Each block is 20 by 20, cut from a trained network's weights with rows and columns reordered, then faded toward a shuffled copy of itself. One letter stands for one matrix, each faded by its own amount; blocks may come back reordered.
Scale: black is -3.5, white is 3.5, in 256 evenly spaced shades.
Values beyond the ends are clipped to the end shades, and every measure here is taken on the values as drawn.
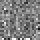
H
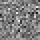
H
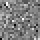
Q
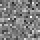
Q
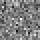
Q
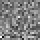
H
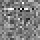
H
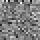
H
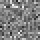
Q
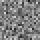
H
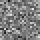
H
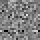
H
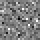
Q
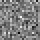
H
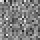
H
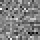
H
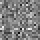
H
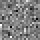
Q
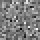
Q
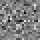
H
